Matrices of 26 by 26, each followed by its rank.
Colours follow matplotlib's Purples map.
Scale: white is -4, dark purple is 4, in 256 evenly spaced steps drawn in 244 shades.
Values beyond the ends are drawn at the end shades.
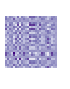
two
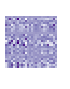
three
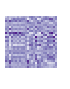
three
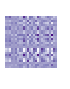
two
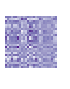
three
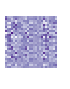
three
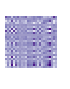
two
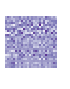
five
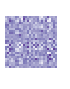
five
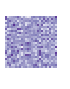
five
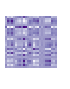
two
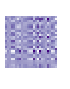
two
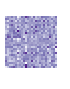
five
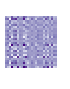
two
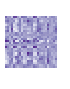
three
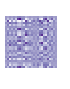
two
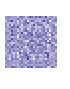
five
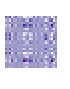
two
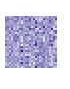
five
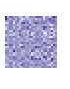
five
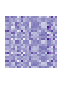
three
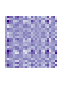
two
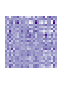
three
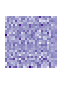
five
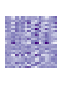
three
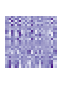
three
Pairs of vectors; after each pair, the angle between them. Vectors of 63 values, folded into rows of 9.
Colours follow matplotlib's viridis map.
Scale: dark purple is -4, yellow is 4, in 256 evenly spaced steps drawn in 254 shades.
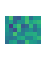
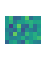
nearly parallel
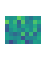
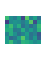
partly opposed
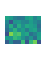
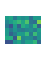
orthogonal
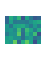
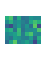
partly aligned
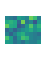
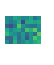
partly opposed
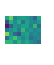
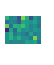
orthogonal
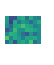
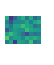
nearly parallel
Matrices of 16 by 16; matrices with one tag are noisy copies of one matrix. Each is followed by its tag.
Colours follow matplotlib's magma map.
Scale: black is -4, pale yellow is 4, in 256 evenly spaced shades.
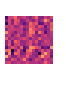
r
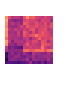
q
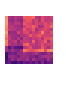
q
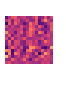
r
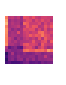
q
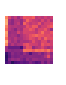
q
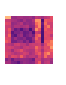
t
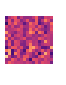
r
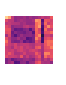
t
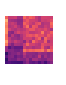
q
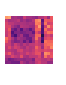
t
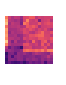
q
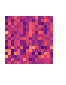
r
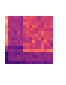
q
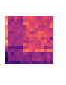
q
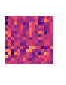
r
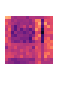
t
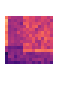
q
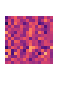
r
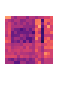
t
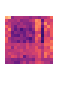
t
